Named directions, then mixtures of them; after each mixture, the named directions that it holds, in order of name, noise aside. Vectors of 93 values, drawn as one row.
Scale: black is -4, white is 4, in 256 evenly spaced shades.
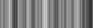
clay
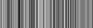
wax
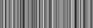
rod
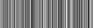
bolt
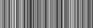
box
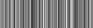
bolt, rod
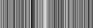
bolt, clay, wax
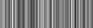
box, rod, wax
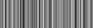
rod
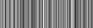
bolt, rod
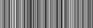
box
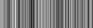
bolt, box, wax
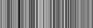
wax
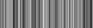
clay, rod, wax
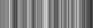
clay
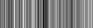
bolt, clay, rod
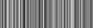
box, rod, wax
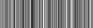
bolt, rod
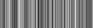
clay, rod, wax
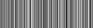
bolt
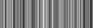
clay, rod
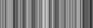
clay, rod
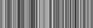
rod, wax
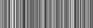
box, rod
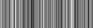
bolt, box, rod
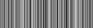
bolt, box, rod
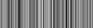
bolt, wax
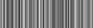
rod, wax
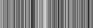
bolt, clay, wax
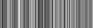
wax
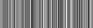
bolt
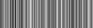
box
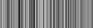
wax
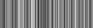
bolt, rod, wax
